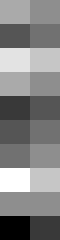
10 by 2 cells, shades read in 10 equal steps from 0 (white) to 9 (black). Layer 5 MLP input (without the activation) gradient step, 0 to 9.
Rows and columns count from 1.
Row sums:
7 11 3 7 13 11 9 2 8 16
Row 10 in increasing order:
7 9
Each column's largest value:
9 7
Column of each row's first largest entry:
2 1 2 2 1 1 1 2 1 1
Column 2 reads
4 5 2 4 6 5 4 2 4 7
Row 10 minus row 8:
9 5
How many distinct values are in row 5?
2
